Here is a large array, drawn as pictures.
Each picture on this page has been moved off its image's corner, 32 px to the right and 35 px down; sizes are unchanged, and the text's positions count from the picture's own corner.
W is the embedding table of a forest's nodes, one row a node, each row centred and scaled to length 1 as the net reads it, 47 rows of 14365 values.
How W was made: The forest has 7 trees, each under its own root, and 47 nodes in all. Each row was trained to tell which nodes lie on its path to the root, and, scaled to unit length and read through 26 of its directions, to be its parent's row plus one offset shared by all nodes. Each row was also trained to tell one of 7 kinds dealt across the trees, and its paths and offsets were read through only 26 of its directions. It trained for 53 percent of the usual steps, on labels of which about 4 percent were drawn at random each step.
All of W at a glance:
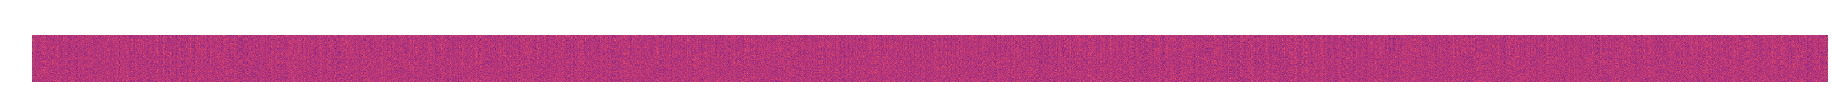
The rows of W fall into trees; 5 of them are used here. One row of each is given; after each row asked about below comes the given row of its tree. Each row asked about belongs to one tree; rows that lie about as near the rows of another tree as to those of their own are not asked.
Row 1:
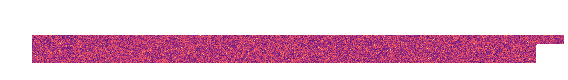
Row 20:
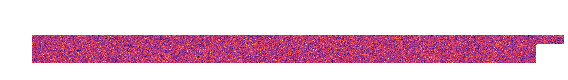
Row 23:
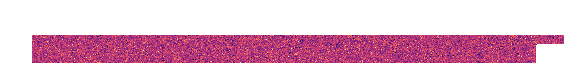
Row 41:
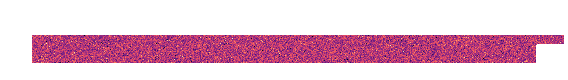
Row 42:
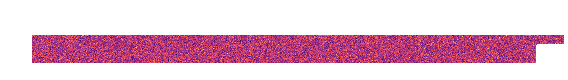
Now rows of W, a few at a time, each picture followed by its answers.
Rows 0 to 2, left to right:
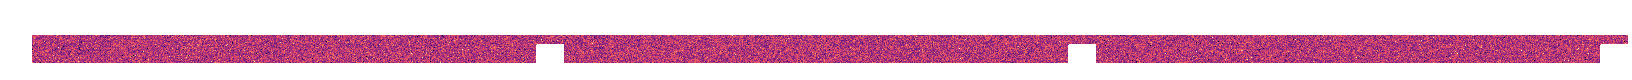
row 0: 41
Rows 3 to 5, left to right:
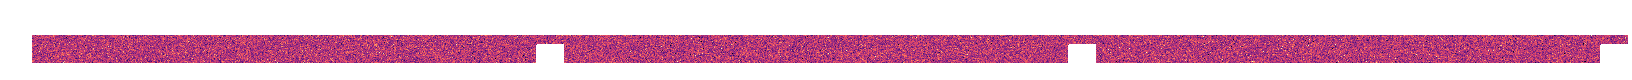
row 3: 23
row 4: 23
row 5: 23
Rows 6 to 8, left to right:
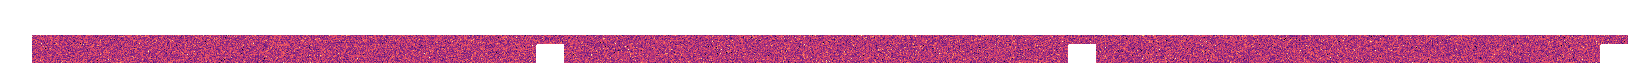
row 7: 41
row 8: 1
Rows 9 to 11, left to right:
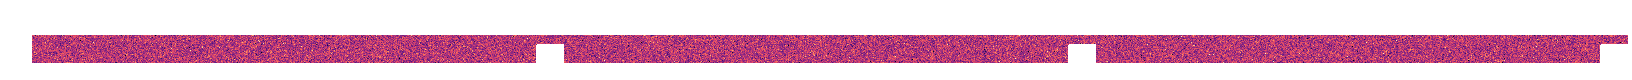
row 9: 23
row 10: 1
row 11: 1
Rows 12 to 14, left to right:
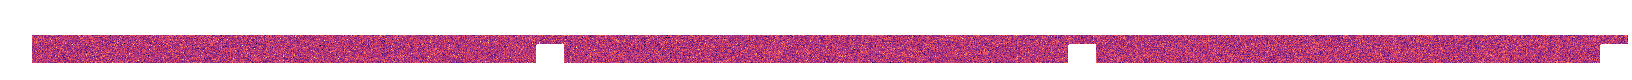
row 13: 23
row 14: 41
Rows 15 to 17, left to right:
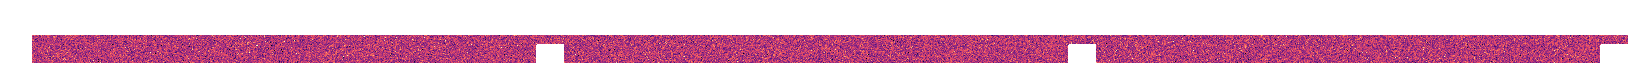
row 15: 23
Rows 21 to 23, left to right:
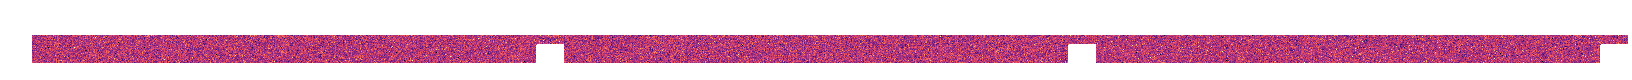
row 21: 1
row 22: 41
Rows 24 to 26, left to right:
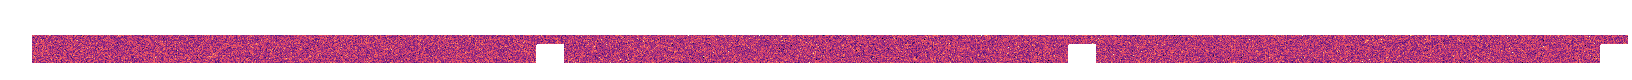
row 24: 42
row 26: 1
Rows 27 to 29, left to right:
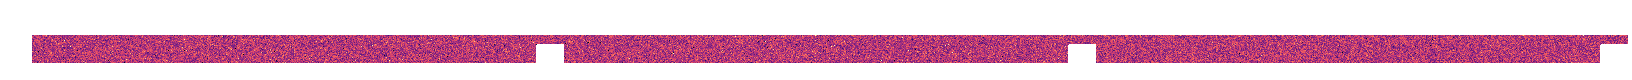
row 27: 1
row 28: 1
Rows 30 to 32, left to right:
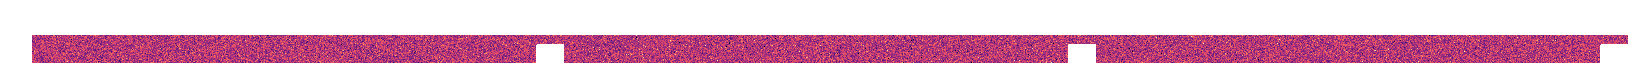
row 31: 41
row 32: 1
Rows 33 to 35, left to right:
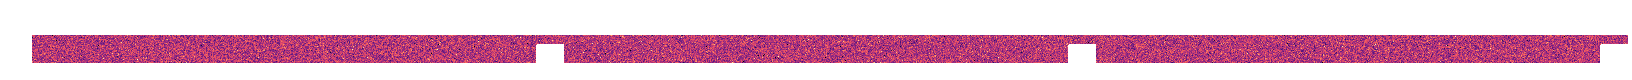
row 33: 20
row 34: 1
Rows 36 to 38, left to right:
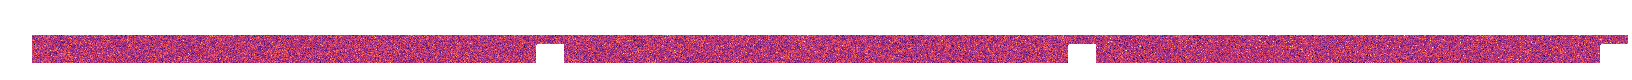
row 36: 23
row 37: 1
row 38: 23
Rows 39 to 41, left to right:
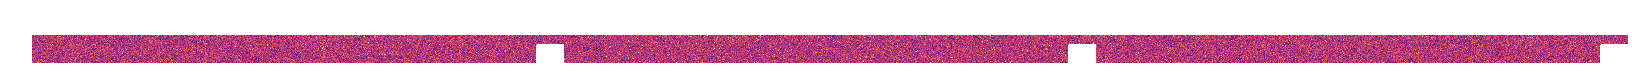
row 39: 20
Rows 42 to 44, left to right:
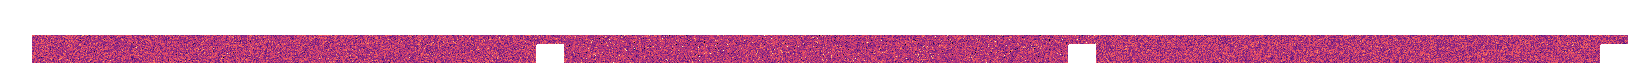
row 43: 23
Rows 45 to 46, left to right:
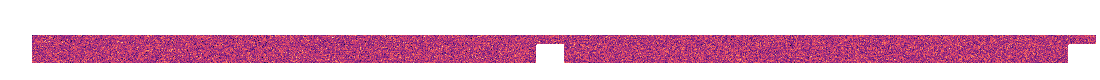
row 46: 20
